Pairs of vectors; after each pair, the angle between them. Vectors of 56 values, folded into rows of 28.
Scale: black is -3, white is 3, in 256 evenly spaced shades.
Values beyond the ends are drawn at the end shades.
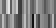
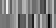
partly aligned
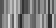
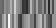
nearly parallel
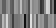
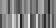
partly opposed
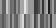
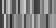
partly aligned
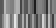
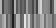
orthogonal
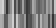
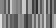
orthogonal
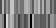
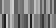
nearly parallel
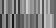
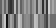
orthogonal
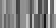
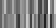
nearly parallel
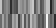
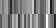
nearly parallel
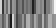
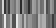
partly opposed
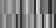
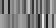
partly opposed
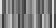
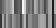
partly opposed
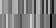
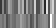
nearly opposite
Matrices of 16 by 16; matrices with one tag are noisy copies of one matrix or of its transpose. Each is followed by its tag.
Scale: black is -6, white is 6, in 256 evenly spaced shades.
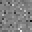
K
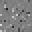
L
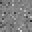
K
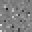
L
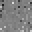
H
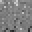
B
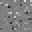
L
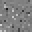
L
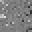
B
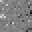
B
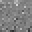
B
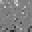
B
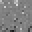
B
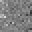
B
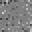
H
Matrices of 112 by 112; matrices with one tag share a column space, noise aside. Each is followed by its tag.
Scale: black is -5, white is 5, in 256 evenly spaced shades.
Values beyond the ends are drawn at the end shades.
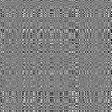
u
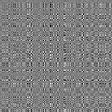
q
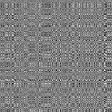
q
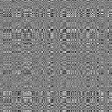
u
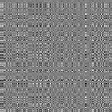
q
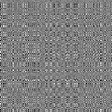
q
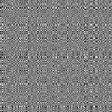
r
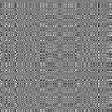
q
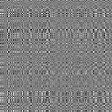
u
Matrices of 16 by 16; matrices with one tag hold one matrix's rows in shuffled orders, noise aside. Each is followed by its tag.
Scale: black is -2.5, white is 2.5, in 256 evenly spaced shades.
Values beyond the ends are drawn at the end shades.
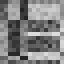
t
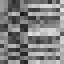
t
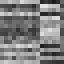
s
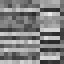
s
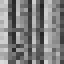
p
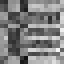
t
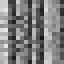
p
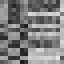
t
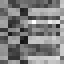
t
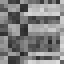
t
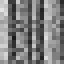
p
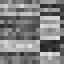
s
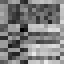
t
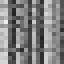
p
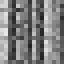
p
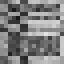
t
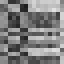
t
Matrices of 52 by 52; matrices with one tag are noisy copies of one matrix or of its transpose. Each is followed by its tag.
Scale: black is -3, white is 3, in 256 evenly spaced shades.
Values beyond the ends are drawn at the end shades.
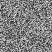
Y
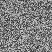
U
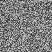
U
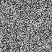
U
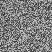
U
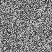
U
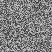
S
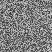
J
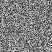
J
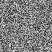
J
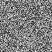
Y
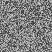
Y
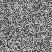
S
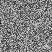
U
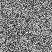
Y
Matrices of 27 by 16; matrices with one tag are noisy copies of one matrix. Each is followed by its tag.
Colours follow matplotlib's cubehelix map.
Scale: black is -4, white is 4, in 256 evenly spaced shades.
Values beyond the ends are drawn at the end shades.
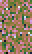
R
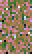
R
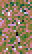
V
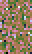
R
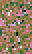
V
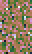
R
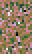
V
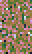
R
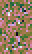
V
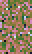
R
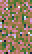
R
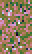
V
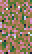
R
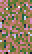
R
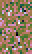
V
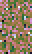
R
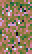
V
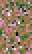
V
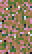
R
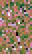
V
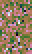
V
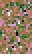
V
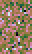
V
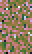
R
